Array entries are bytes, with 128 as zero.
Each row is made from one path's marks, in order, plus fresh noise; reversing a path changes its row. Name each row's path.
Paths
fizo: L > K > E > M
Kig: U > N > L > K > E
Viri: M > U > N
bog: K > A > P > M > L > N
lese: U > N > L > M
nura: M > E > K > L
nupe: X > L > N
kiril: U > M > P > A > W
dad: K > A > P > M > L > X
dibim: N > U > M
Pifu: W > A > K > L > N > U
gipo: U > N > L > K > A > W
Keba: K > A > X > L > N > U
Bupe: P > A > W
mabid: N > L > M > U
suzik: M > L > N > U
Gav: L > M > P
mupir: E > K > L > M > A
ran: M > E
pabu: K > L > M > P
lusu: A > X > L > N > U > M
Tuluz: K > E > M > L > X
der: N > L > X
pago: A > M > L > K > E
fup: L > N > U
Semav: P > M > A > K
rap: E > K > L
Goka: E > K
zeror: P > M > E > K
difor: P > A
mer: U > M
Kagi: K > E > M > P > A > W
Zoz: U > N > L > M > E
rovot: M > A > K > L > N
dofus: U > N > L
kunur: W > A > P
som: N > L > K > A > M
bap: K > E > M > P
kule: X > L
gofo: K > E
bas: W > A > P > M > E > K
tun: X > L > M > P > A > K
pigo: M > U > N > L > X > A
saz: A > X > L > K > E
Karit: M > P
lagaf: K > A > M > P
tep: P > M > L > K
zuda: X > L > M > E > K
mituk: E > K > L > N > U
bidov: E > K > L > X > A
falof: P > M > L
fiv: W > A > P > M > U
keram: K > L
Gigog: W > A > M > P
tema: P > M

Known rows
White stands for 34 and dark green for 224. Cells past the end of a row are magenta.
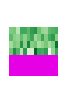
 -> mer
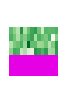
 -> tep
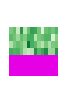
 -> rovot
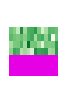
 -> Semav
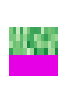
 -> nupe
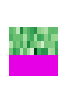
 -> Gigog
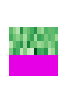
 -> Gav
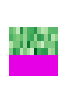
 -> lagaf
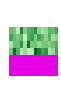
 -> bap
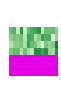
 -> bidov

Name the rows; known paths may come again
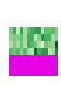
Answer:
pigo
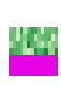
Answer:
rovot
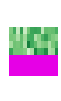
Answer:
nupe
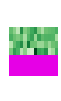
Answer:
Gav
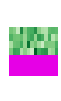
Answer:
lagaf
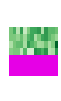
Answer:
kule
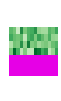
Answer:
bap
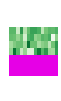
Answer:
zuda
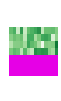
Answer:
bidov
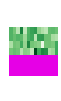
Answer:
kunur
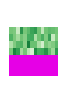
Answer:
som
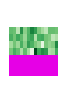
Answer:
kiril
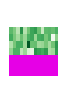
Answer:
tep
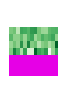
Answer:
mer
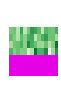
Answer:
dofus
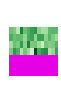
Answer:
Gigog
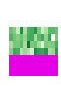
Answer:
Semav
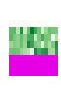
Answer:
gipo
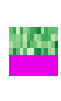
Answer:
Tuluz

